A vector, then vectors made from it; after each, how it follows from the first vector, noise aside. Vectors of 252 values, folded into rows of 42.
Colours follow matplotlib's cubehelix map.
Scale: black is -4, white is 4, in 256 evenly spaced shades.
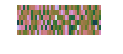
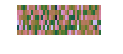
sign-scrambled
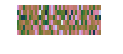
reversed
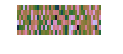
negated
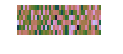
negated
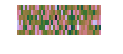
sign-scrambled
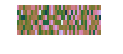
reversed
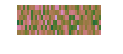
shrunk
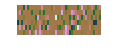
partly zeroed
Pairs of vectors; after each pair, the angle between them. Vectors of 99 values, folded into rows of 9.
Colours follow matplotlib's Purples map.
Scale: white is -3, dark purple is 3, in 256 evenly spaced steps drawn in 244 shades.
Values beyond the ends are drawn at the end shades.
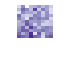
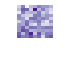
nearly parallel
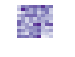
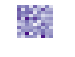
partly opposed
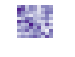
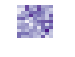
nearly opposite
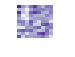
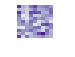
nearly parallel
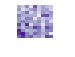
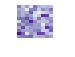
partly aligned
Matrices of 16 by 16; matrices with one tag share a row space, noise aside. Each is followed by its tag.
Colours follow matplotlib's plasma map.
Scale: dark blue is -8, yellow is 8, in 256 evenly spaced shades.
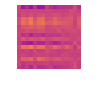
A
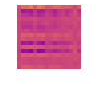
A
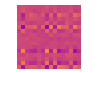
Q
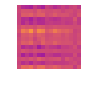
A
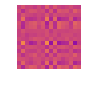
Q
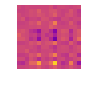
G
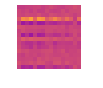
A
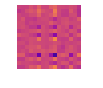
G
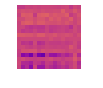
A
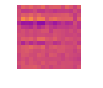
A
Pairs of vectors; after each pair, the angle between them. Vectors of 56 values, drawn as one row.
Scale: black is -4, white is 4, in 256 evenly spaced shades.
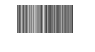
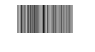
nearly opposite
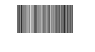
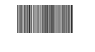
orthogonal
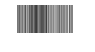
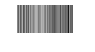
nearly opposite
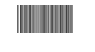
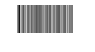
nearly opposite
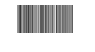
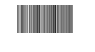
nearly opposite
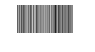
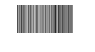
nearly parallel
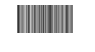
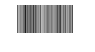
partly opposed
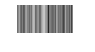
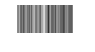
nearly parallel
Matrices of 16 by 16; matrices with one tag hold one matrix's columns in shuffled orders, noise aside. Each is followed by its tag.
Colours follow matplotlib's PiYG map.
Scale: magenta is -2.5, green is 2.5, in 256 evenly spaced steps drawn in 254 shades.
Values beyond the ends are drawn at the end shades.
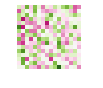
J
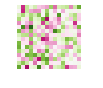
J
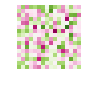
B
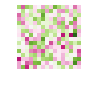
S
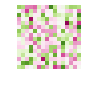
J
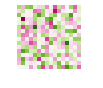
J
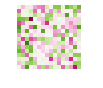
J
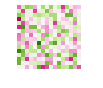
J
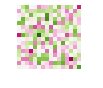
S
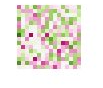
S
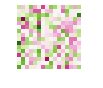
J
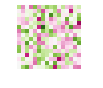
J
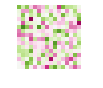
J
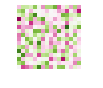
J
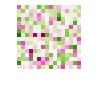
S
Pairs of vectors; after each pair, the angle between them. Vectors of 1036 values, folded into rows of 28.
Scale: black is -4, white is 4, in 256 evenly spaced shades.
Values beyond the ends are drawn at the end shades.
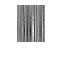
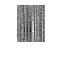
nearly parallel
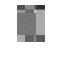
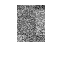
partly aligned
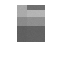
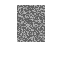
orthogonal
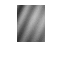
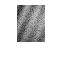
nearly parallel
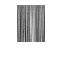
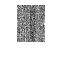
partly opposed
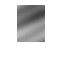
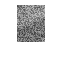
partly opposed
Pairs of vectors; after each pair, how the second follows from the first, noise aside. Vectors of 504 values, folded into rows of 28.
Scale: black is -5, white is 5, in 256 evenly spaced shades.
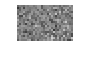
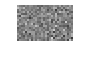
sign-scrambled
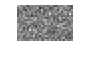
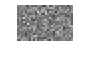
shuffled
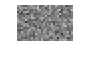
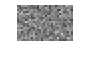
negated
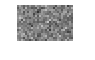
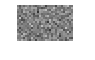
sign-scrambled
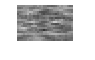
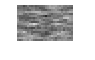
reversed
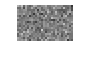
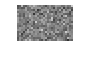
sign-scrambled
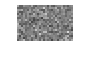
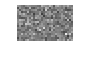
shuffled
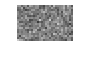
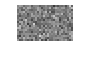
shuffled
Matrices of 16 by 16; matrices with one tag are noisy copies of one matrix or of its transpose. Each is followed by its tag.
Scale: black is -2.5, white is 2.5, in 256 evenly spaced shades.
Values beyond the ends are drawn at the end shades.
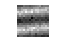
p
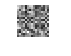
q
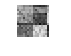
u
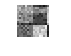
u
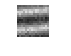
p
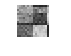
u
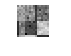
u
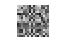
q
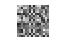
q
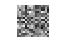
q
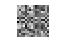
q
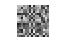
q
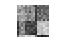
u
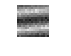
p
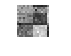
u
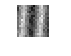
p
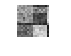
u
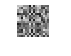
q
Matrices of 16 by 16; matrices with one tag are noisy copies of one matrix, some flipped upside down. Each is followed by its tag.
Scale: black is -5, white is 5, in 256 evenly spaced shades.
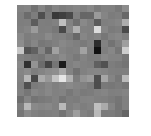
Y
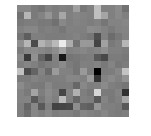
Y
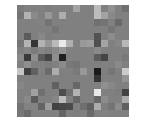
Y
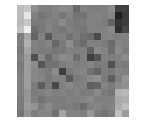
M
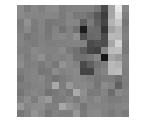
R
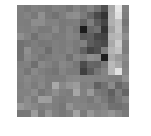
R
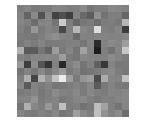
Y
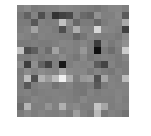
Y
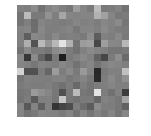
Y
